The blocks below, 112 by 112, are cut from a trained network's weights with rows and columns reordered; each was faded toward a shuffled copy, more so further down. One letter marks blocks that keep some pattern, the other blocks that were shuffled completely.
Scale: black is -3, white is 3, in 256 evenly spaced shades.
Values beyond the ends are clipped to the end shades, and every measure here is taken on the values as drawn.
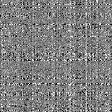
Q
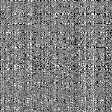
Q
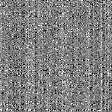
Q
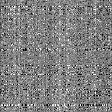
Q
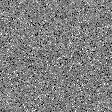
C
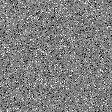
C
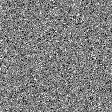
C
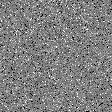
C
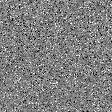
C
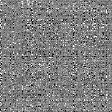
Q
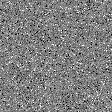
C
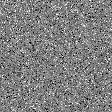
C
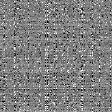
Q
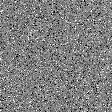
C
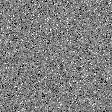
C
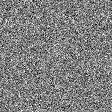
C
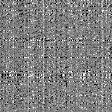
Q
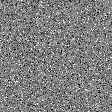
C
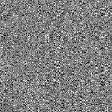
Q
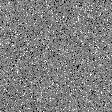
C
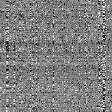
Q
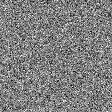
C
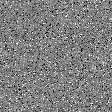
C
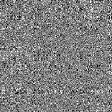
Q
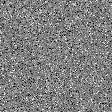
C
